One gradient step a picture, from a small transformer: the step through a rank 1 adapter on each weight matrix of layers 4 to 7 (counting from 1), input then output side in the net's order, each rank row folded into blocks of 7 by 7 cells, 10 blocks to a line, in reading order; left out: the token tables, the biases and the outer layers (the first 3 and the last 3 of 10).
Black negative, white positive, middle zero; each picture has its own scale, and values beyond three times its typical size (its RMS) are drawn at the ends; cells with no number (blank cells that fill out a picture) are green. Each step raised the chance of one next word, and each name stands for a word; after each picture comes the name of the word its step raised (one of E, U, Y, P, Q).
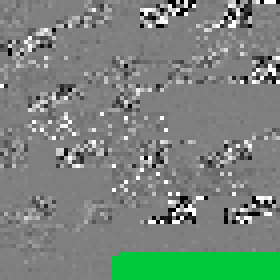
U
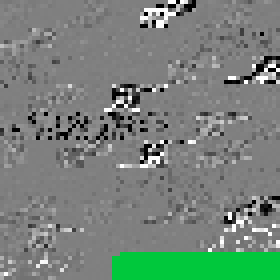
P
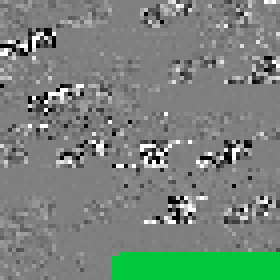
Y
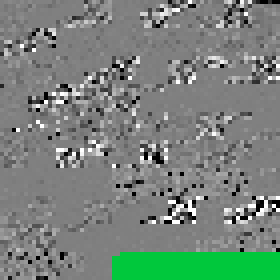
Y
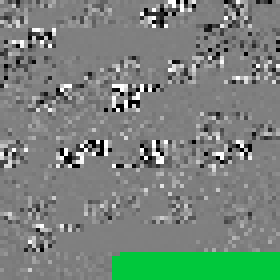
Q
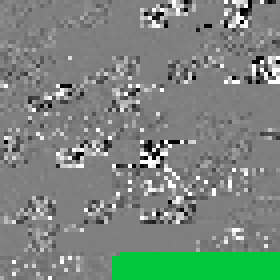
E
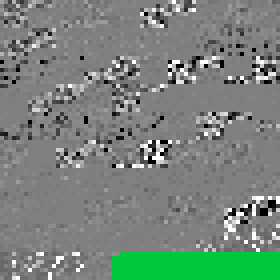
P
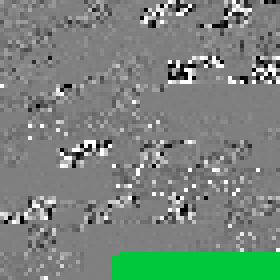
E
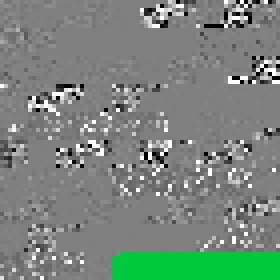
E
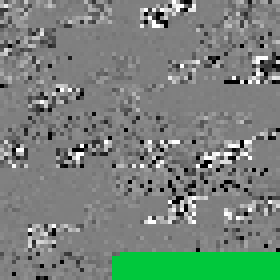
Y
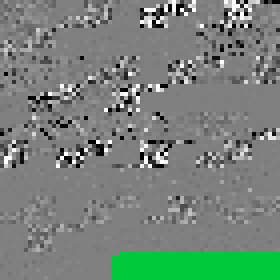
Q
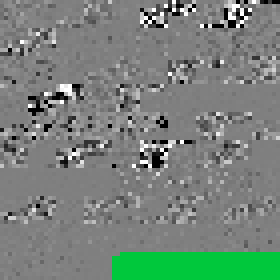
Q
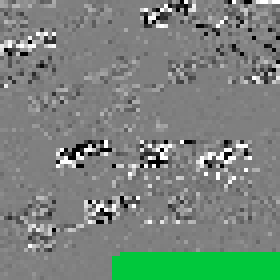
Q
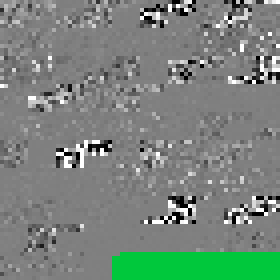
U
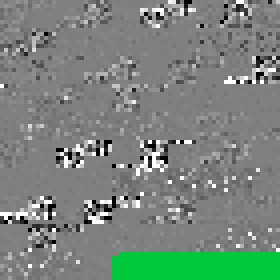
E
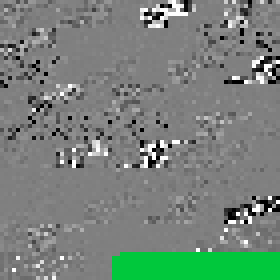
P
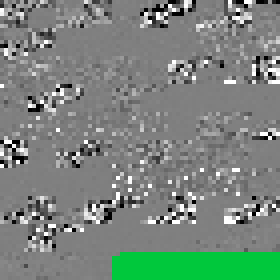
U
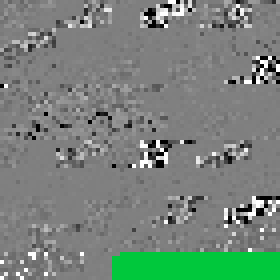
P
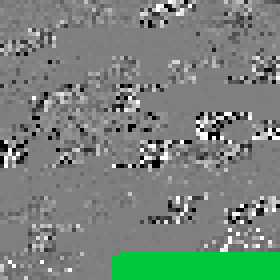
P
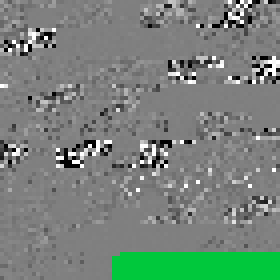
Q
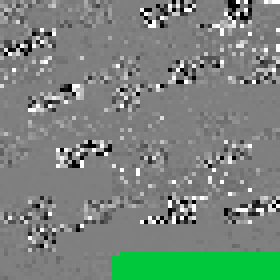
U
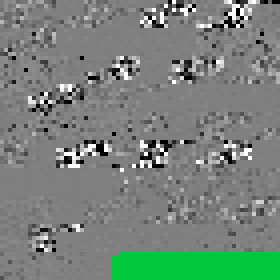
Q
